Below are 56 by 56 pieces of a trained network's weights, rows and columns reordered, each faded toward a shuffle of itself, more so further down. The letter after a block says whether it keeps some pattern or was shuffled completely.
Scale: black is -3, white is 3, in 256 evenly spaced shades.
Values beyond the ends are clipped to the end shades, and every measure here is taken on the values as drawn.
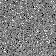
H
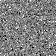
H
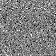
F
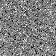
H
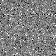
F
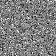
H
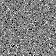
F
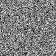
F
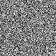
F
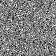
H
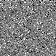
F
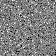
H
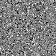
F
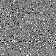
F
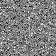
H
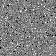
H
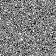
F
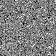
F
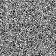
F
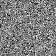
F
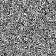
F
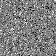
H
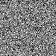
H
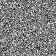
F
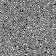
H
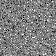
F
